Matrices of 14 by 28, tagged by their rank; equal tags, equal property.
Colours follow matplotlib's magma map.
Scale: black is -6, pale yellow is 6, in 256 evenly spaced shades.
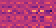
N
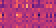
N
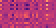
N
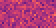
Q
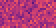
Q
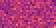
Q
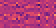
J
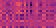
N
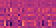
N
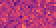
Q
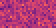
Q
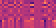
N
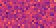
Q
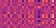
N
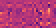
J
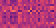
J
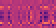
N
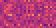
J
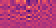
N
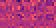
J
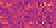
J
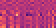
J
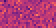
Q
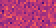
Q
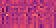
J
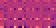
N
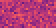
Q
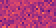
Q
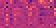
J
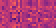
J
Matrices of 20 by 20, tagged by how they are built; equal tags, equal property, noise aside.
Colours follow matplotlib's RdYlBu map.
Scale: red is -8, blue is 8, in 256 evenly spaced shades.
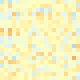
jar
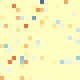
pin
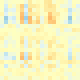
jar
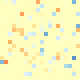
pin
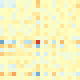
jar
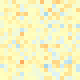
jar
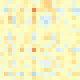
jar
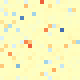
pin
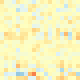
jar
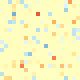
pin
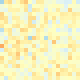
jar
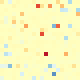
pin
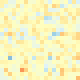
jar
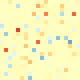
pin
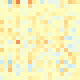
jar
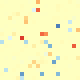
pin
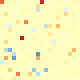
pin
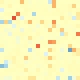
pin
